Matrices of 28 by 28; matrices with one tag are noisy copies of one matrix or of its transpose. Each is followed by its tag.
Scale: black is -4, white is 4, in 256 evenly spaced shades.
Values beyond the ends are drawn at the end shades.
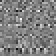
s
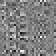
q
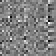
s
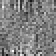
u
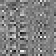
q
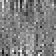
u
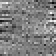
u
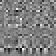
s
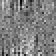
u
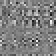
q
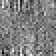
u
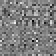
q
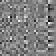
s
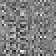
q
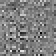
q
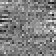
u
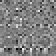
s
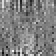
u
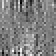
u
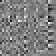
s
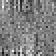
u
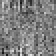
u
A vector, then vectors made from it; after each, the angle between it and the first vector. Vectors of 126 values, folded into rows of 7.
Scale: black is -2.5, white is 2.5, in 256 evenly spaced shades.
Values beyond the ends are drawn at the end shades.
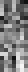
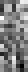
nearly opposite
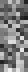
partly aligned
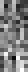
nearly parallel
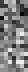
partly aligned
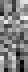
nearly opposite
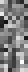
partly aligned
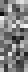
partly opposed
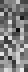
partly aligned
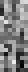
nearly opposite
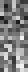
nearly parallel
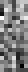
nearly opposite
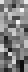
partly opposed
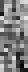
nearly opposite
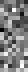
partly aligned
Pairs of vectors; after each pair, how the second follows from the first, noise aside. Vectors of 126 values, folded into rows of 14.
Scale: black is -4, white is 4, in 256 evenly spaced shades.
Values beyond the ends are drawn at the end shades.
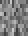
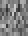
wrapped around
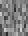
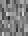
wrapped around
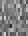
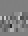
partly zeroed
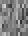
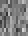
reversed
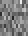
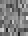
wrapped around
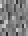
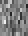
wrapped around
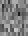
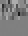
partly zeroed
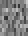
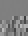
partly zeroed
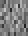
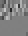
partly zeroed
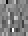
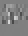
partly zeroed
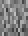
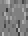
partly zeroed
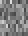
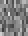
wrapped around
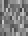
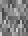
wrapped around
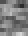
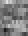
reversed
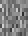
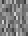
wrapped around
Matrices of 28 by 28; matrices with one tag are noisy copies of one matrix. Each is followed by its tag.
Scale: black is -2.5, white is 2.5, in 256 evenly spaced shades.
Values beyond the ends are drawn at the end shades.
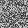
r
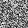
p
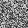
p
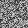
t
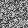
t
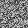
t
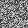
t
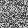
r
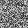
r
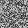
r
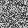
r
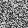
p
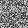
r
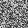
p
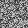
t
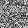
r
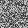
r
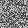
r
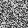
p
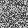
r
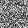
r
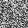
p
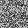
r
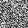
p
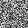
p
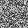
r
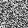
p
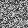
t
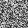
p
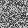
r
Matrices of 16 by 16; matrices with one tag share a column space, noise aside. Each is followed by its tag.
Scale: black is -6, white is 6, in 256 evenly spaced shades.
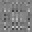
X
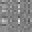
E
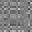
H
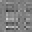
X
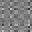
H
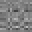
X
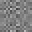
H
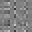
H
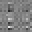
X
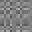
H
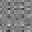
H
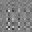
X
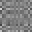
H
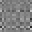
X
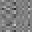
H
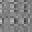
E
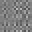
H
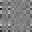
H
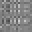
E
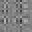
E
